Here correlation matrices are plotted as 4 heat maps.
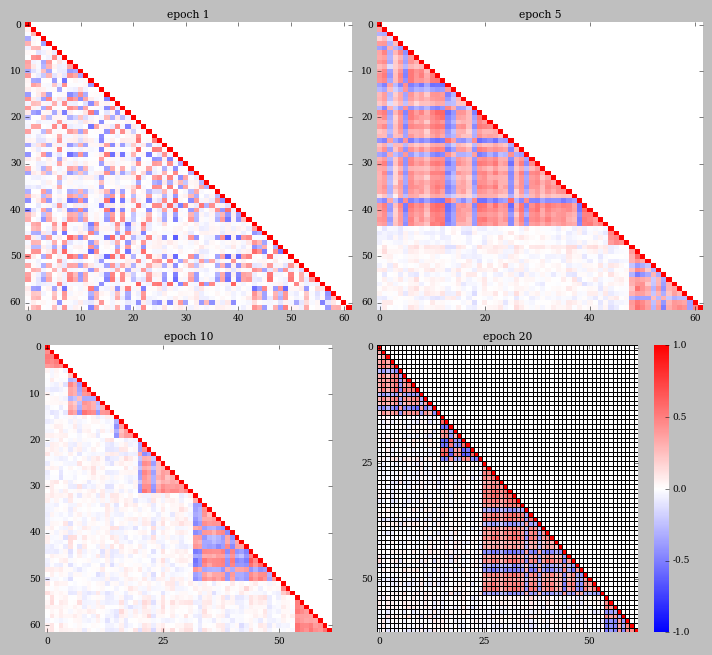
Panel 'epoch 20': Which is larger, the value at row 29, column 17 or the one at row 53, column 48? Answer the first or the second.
the second
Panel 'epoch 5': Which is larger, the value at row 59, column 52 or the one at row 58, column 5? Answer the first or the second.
the first
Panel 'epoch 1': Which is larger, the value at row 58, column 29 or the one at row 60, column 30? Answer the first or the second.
the first
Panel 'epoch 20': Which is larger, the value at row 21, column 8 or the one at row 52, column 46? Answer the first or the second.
the second
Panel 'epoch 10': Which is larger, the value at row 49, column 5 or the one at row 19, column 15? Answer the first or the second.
the first
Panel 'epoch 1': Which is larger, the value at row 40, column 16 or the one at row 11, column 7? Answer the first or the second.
the second
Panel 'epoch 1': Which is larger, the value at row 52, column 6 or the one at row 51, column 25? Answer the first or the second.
the second
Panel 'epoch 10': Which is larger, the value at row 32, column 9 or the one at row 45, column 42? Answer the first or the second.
the first
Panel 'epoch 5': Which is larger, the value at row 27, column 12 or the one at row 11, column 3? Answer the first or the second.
the first
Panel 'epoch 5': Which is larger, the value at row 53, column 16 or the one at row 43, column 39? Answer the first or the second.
the second
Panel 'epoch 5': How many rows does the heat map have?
62
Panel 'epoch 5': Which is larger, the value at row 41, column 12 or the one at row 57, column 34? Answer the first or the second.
the first
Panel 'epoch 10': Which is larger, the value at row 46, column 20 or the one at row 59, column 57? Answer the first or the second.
the second
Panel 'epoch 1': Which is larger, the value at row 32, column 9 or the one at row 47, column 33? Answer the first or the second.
the second
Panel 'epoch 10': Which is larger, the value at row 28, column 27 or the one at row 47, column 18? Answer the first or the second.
the first
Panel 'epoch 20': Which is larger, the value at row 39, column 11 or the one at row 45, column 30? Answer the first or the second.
the second
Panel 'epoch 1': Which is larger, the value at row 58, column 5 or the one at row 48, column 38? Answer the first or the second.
the first
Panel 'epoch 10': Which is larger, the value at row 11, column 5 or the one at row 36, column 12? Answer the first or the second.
the second
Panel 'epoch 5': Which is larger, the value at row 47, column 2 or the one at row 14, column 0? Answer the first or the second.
the first
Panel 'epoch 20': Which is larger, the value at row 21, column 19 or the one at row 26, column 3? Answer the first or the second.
the second
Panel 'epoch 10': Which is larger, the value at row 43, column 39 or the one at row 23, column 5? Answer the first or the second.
the first
